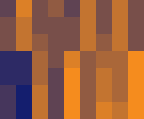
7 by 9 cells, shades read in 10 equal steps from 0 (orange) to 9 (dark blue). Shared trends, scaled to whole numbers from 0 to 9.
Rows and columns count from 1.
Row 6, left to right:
7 9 2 6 0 4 2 3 0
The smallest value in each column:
5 1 2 4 0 2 1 2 0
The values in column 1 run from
5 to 8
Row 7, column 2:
9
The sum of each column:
46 39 24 37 17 22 22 17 15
